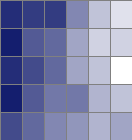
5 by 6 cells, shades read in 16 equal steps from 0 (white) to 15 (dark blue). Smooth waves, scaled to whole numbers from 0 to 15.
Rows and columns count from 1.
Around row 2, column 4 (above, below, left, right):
8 6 10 3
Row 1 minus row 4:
-1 2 4 -1 -1 -2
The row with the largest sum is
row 1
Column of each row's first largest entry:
1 1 1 1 1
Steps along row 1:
down same down down down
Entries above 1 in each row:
6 6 5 6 6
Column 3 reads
13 10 10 9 8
